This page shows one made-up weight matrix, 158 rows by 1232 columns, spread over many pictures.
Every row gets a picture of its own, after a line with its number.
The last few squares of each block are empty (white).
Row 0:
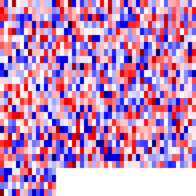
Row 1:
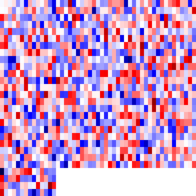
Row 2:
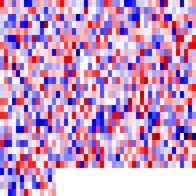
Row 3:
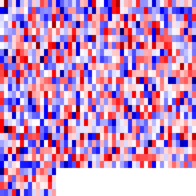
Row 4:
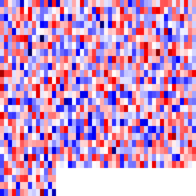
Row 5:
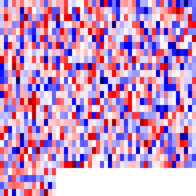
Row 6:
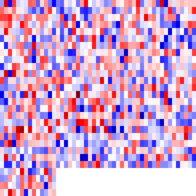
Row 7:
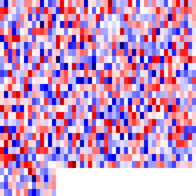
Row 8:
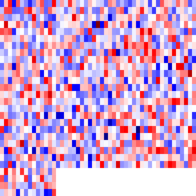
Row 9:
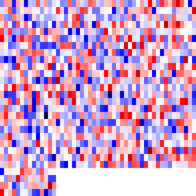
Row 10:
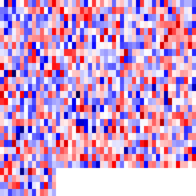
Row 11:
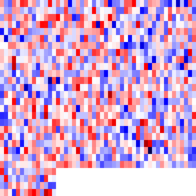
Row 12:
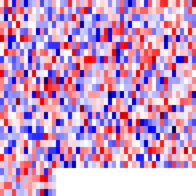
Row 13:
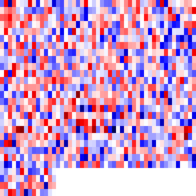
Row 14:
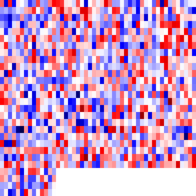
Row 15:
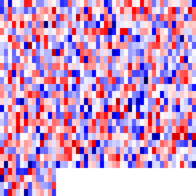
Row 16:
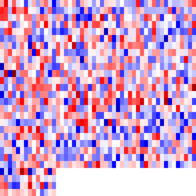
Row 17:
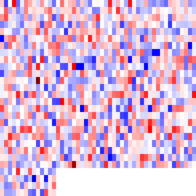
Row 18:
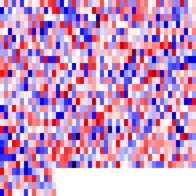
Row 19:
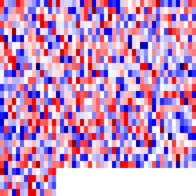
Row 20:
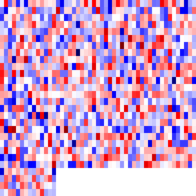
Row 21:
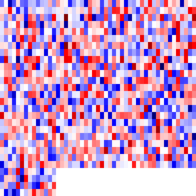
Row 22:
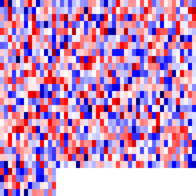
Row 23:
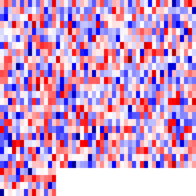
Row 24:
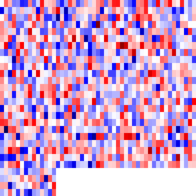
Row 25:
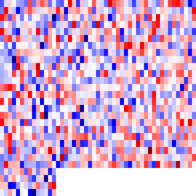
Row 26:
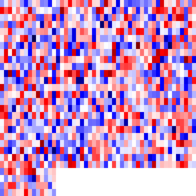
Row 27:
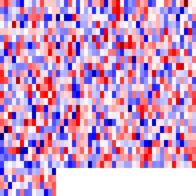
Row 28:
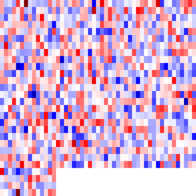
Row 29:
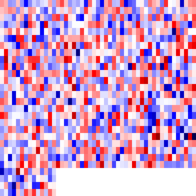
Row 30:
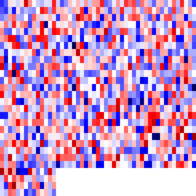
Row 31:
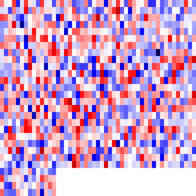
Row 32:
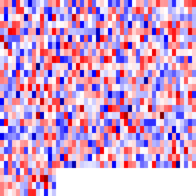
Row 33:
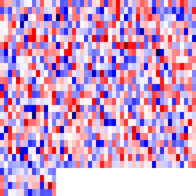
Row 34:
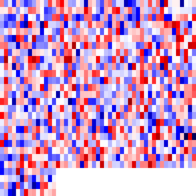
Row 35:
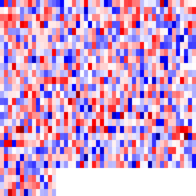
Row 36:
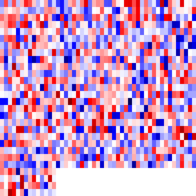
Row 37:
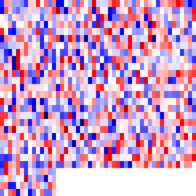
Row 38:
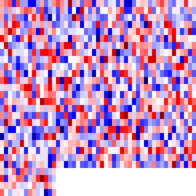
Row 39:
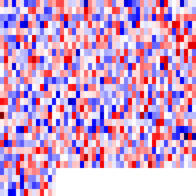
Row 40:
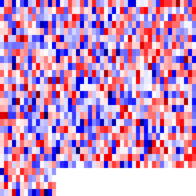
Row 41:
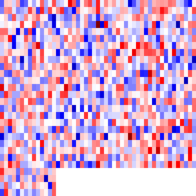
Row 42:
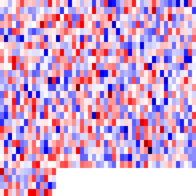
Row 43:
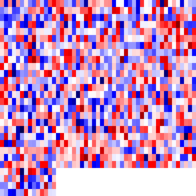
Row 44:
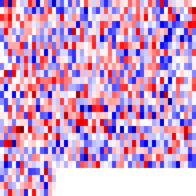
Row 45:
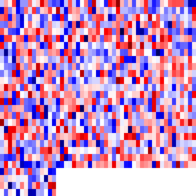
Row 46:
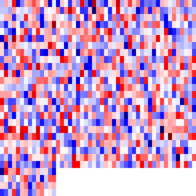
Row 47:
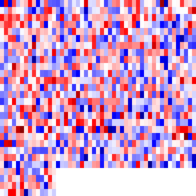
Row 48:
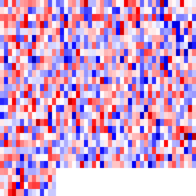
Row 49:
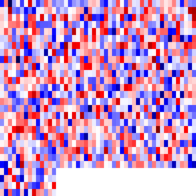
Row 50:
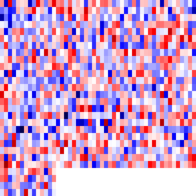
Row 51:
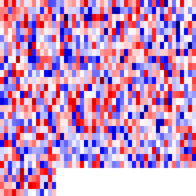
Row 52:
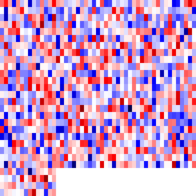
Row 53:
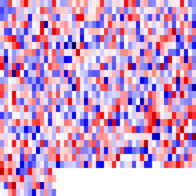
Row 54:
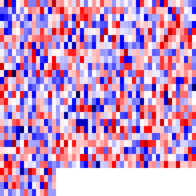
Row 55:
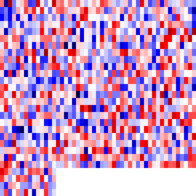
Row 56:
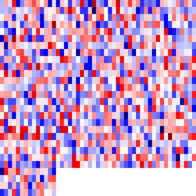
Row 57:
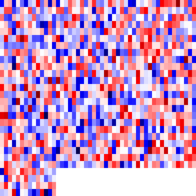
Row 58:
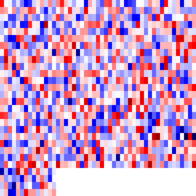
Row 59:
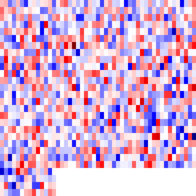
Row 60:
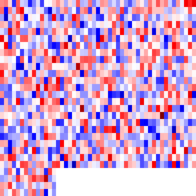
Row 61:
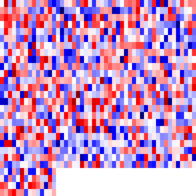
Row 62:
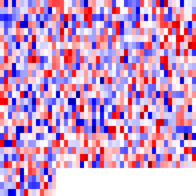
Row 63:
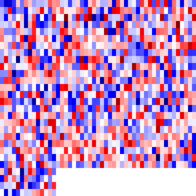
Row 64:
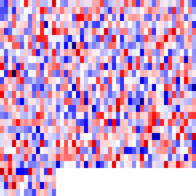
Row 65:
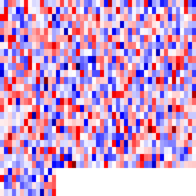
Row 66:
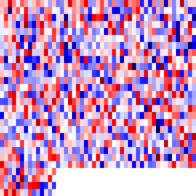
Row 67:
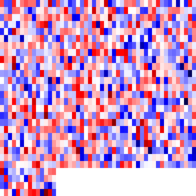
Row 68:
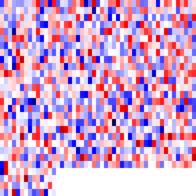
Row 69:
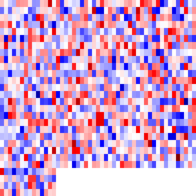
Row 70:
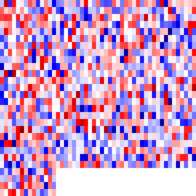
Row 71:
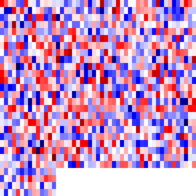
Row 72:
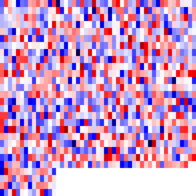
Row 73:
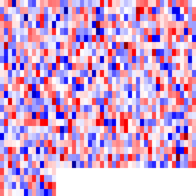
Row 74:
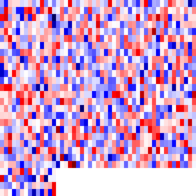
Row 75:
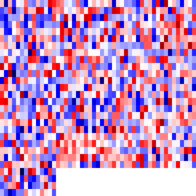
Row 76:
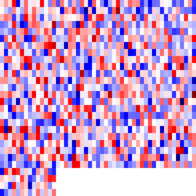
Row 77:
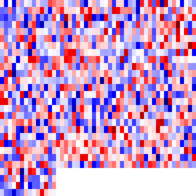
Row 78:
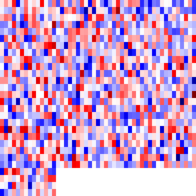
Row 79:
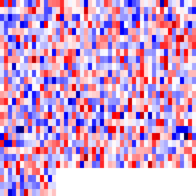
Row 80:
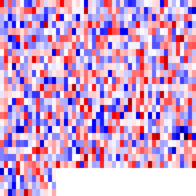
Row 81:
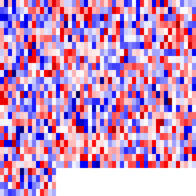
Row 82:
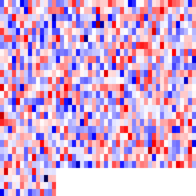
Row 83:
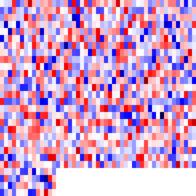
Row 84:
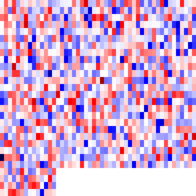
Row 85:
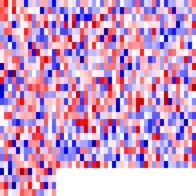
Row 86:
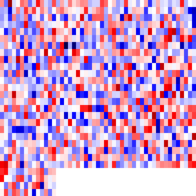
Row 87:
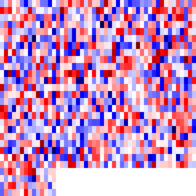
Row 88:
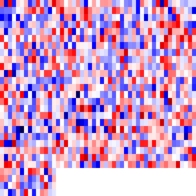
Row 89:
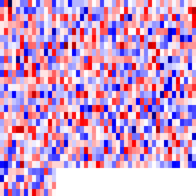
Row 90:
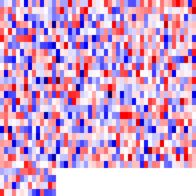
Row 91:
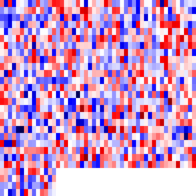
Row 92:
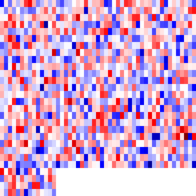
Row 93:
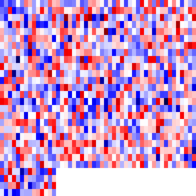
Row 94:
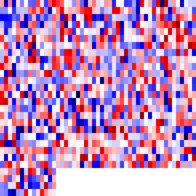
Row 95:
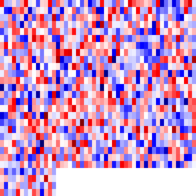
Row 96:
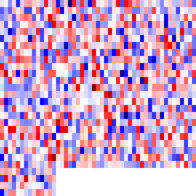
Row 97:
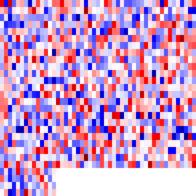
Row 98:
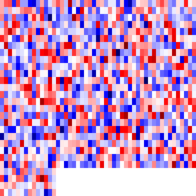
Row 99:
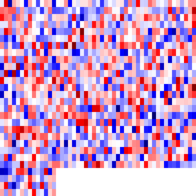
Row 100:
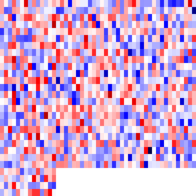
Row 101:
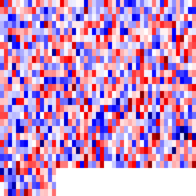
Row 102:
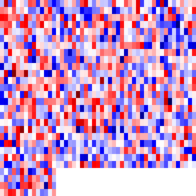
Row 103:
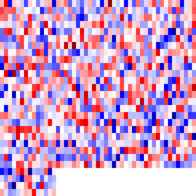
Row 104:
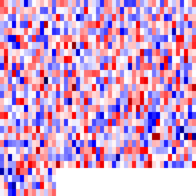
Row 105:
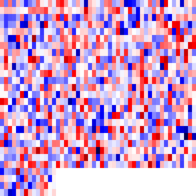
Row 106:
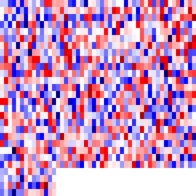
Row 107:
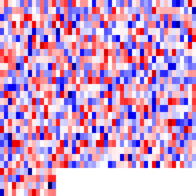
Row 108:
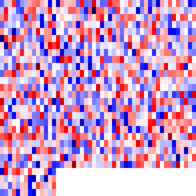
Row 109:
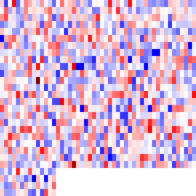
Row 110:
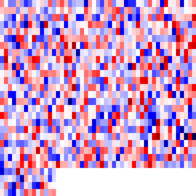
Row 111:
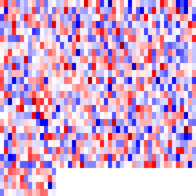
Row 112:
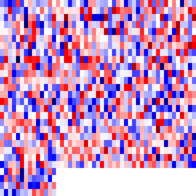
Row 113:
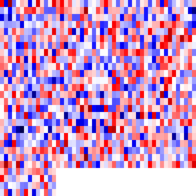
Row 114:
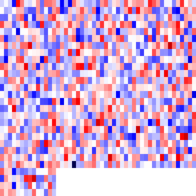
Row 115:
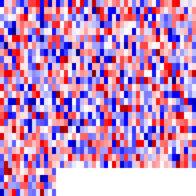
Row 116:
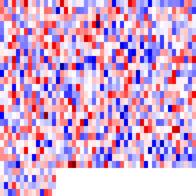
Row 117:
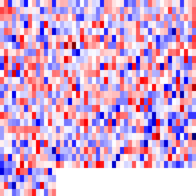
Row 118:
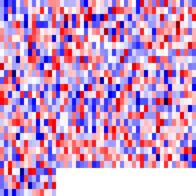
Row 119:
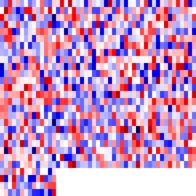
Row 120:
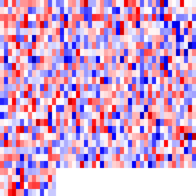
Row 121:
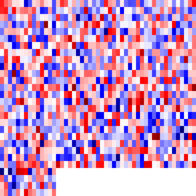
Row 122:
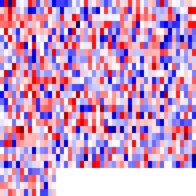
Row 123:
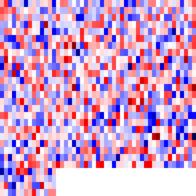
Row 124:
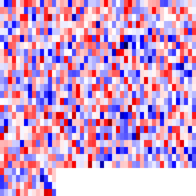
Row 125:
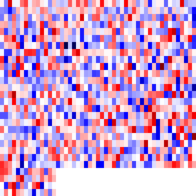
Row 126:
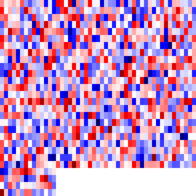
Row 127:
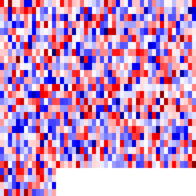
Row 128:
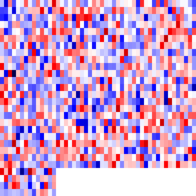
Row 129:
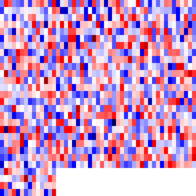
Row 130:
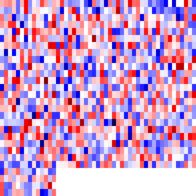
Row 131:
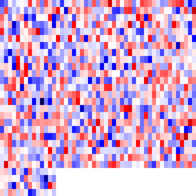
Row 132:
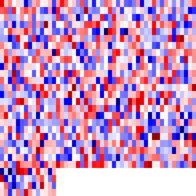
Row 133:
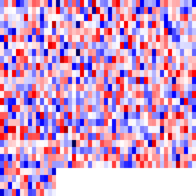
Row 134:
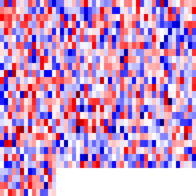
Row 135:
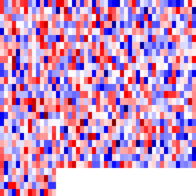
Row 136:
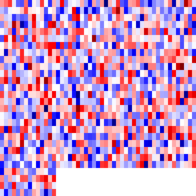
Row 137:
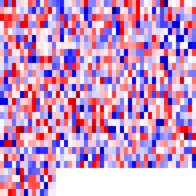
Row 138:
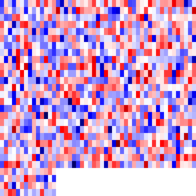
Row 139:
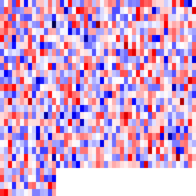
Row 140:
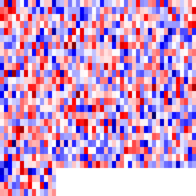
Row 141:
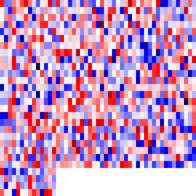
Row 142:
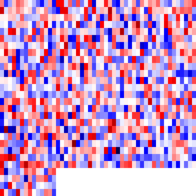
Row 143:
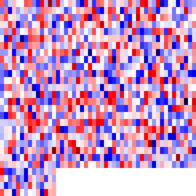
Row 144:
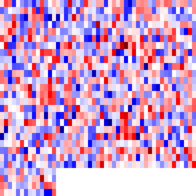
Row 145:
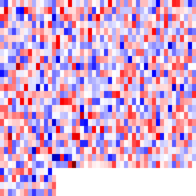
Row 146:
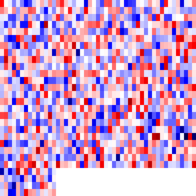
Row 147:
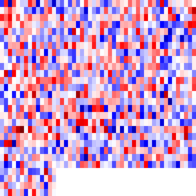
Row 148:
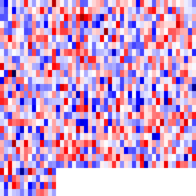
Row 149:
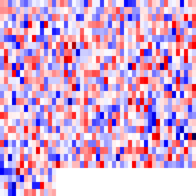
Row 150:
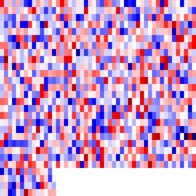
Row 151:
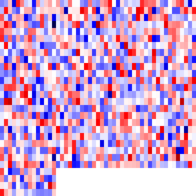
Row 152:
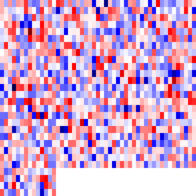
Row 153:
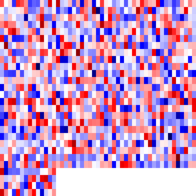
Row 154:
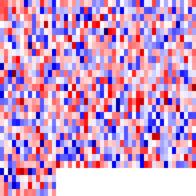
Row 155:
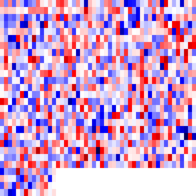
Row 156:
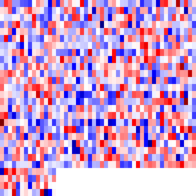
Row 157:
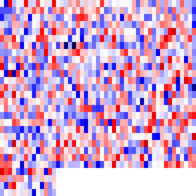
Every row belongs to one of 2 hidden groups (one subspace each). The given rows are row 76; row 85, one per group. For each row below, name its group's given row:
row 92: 85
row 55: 85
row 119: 76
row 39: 85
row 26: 76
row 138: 76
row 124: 76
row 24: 76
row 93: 85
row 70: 85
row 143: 76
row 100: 76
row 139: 76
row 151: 76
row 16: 85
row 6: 85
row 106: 85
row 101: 85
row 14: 85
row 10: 85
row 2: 85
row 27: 76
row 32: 76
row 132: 85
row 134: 85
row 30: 85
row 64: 85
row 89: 85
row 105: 85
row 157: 85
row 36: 85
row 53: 85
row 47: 85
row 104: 85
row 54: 85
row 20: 76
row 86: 85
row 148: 85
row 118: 85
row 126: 76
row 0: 76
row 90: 76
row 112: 85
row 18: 76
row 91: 85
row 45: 76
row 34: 85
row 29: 85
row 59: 85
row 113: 85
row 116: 76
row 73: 76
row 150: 85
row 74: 76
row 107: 76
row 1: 76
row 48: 85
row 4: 76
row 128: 85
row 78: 76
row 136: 76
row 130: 76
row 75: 85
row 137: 85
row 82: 76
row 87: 76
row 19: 76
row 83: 76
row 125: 85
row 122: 85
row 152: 76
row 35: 85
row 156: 76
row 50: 85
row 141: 76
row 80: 85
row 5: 76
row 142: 76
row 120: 85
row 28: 76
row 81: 85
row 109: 76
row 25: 76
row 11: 76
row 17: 76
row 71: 76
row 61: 85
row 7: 76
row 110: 85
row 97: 85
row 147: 85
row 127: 85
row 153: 76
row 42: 76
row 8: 76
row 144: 76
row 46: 76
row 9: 76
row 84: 85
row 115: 76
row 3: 76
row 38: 76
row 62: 85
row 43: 85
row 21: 85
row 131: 76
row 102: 85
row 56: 76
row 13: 85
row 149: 85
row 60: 76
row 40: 76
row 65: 76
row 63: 85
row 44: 85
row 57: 76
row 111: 76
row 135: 76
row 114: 76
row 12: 76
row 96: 76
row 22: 85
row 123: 85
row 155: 85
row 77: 85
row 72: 76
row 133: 76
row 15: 85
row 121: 85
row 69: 76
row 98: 76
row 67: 76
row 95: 76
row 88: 85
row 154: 85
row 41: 76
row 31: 76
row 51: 85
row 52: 76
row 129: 76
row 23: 76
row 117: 85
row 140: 85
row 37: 76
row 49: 85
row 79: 85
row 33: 76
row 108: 76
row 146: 85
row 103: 85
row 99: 85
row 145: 76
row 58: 85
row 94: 85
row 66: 85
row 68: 76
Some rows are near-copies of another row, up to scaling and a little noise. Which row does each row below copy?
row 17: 109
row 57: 40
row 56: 46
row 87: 26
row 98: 38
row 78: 76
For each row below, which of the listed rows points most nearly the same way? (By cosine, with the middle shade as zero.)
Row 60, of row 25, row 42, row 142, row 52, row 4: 52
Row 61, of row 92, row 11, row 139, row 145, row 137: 137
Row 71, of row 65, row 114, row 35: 114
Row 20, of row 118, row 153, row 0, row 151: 118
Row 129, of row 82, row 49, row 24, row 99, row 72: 72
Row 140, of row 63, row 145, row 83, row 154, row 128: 154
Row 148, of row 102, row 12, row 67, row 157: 157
